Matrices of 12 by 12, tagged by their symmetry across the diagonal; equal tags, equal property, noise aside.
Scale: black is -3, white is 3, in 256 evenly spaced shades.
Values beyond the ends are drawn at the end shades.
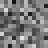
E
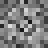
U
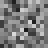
E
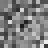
U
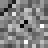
U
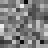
E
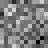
U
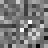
U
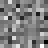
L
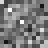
U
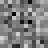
E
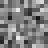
L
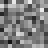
L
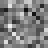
L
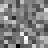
E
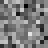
E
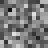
U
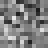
L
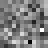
L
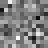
L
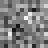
L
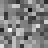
L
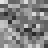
E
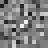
U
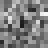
E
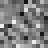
L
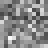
E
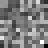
U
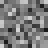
U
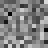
E
